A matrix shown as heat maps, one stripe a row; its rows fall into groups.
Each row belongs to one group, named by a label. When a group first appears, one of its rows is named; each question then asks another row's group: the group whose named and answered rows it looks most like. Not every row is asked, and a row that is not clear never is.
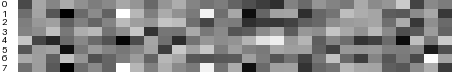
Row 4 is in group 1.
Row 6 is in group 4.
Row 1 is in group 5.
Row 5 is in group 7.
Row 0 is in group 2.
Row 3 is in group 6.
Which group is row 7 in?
5
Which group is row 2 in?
2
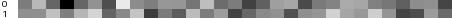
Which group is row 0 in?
5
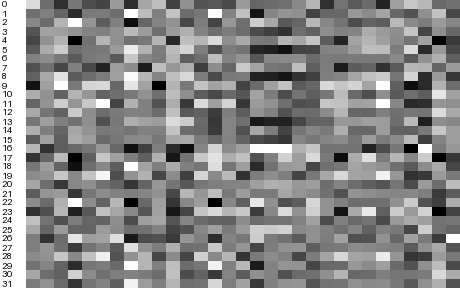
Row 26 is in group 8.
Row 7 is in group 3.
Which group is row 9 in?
6
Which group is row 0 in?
3
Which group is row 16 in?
1
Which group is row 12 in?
4
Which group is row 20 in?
1
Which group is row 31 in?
5
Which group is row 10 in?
4
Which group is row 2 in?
8
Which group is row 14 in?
4
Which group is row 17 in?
7
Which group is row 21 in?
7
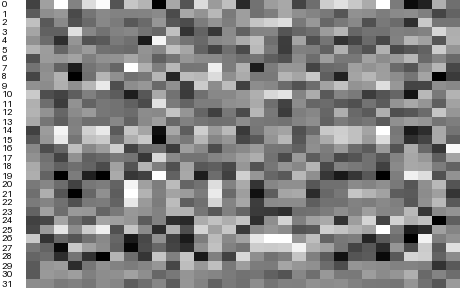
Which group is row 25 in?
6
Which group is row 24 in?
7
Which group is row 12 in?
4
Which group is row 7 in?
5
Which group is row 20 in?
5
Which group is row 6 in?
2
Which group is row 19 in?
3
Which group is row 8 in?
7
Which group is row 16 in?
8
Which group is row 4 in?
3
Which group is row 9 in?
6
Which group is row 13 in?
3
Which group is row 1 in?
7
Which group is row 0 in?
6
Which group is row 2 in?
1
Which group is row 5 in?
4
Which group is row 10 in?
1
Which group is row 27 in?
1
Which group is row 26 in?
1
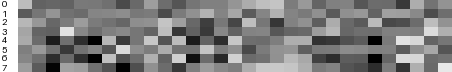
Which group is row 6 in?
3
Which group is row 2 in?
4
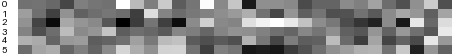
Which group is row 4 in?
4
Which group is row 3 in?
8
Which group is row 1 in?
3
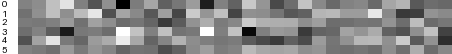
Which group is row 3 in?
5
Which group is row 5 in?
1
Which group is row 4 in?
2
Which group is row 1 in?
6
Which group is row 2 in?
1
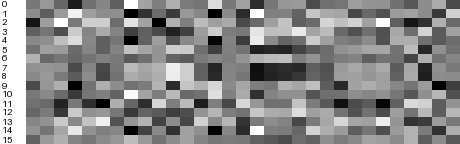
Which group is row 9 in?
7
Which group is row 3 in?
1
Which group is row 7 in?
2
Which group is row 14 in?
8
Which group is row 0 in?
5
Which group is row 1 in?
8
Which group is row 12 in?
1
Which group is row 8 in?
2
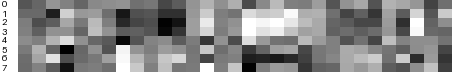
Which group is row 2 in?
1
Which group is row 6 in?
2
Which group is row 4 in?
8
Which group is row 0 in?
7
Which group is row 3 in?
1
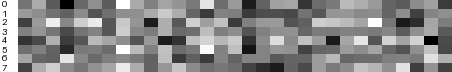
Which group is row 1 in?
2
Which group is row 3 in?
5
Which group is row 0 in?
5
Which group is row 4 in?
7
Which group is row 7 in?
2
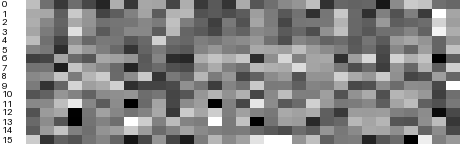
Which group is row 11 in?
8
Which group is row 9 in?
8
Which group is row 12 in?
7
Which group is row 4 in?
3
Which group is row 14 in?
2
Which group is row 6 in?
7
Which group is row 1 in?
4
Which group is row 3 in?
4
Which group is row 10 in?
7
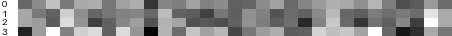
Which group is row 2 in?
4
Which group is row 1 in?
4
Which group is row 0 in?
6
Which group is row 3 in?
6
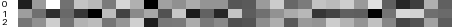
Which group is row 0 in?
6
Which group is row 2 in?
6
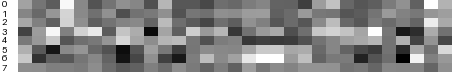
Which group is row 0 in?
4
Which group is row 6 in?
1
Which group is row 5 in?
1
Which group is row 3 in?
6
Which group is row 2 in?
4
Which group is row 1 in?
8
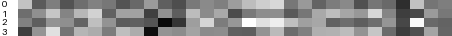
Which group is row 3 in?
6
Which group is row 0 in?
1
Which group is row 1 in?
6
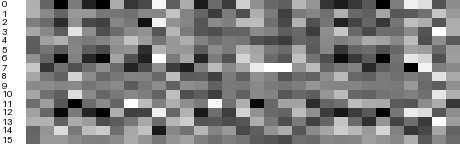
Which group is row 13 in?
4
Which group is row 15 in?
2
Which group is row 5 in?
3
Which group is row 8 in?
4
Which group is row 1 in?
4
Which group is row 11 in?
5
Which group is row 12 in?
3
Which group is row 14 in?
6
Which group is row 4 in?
2
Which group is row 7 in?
1
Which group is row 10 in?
4
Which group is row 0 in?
3
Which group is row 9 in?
8
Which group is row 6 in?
3
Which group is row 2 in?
3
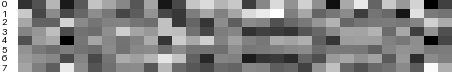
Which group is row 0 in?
7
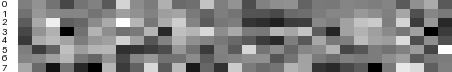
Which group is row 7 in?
3
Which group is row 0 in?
5
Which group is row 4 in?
2
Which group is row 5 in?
8
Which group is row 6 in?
8
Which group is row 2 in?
2
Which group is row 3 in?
7
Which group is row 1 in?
2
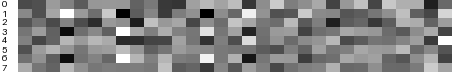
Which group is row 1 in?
8
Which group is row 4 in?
8
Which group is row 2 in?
3
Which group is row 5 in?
2
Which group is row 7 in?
4
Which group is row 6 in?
5
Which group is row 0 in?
7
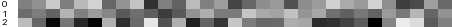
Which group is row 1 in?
1
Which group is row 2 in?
3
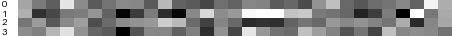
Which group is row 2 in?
2
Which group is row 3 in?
8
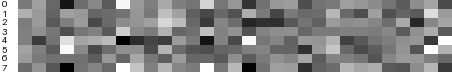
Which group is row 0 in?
5
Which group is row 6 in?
3
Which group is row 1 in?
4
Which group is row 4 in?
8
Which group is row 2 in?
2
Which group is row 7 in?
5
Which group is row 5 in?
4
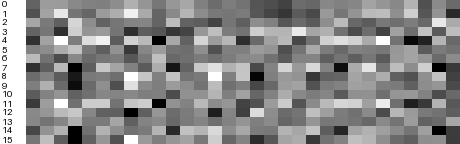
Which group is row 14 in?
7
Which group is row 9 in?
5
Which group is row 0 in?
2
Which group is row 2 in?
4
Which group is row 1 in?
2
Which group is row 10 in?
7
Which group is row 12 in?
8
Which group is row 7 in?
7
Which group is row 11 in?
6
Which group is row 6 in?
3
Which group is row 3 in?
1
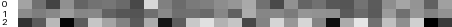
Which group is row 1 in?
8
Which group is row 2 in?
7
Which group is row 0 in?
3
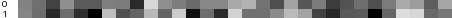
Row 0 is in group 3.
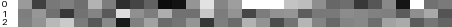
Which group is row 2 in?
8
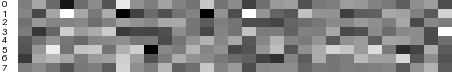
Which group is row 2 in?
2
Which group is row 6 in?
2
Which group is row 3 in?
8
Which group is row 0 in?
5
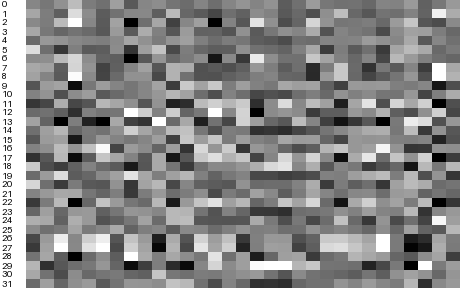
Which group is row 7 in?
4
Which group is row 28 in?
5
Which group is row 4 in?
2
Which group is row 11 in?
7
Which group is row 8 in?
4
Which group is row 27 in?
6
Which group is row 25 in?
8
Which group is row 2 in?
8
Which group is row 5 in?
3
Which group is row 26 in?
6
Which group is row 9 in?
7
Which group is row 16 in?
6
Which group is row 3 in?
3
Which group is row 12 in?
5
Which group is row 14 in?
2
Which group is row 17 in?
7
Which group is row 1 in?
4
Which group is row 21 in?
8
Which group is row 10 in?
2
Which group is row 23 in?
2
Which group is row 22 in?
7
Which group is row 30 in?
3
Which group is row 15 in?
7
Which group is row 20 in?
3
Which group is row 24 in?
4
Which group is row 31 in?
2
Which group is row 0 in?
8
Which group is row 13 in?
3
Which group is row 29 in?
1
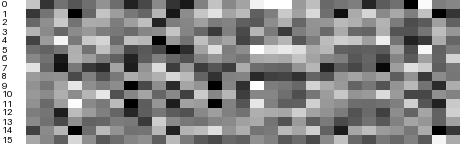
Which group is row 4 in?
6
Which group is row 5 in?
1
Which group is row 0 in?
1
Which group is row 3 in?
4
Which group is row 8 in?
2
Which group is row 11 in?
8
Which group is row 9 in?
8
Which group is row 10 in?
6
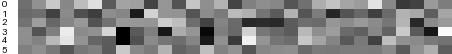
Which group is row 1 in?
3
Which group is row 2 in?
2
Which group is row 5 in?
5
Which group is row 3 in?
8
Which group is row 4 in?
8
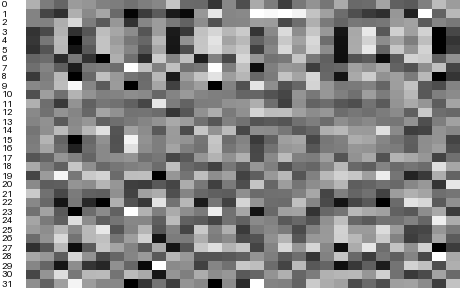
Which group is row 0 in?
4
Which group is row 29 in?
3
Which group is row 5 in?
7
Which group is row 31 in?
8
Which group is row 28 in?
4
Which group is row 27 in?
7
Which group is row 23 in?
5
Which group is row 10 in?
2
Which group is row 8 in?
7
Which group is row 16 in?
5
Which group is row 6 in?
3
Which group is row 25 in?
6
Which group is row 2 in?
8
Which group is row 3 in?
7
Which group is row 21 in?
3
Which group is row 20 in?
8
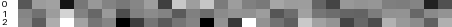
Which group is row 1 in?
8
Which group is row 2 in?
8
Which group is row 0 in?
7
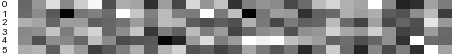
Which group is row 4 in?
1
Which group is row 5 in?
4
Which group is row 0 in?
6
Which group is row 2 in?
4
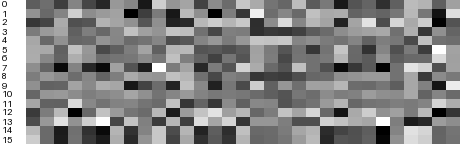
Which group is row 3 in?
2
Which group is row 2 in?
7
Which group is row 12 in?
7
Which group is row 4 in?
1
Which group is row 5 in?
4
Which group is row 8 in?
2
